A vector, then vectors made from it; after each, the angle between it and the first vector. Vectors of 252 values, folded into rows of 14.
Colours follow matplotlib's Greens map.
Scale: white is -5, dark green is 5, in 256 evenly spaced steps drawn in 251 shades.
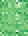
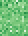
partly aligned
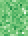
orthogonal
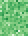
partly opposed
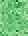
nearly opposite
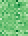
nearly opposite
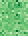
nearly opposite
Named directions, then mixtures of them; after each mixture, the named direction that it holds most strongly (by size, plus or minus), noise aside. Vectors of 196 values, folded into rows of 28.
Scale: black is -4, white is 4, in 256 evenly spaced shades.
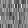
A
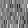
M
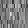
A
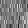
M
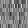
A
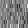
M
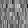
M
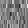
M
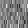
M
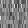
A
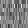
A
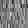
A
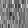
A
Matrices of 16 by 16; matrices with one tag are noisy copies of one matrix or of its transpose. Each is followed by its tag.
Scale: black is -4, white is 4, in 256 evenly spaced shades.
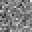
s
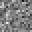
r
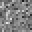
r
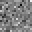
s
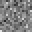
s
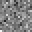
s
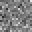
s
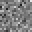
s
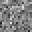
r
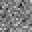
s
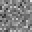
s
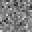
s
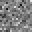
s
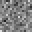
s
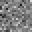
s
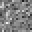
r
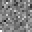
s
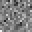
s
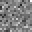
s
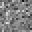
r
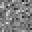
r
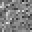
r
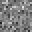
r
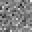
s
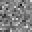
s
